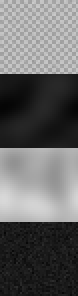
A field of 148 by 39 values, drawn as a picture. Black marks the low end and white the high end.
It is made of 4 by 1 panels. Panel 1,1: high, checkered. Panel 2,1: very low, smooth, faint in contrast. Panel 3,1: high, smooth. Panel 4,1: very low, fine-grained, faint in contrast.
